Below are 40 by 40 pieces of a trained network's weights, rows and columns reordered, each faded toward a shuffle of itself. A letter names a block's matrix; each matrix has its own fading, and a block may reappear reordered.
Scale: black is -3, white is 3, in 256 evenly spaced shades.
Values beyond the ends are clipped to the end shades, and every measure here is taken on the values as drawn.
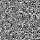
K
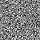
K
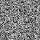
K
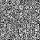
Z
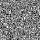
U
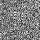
Z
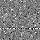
U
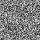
K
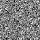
K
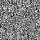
K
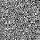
K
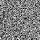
K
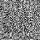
Z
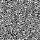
K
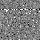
U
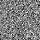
K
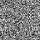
Z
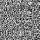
Z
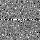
U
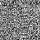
Z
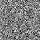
K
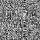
Z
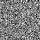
K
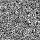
U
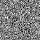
K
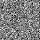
K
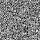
K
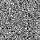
U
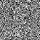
K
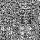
Z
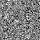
K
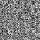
Z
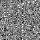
K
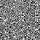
K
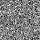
K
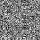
Z
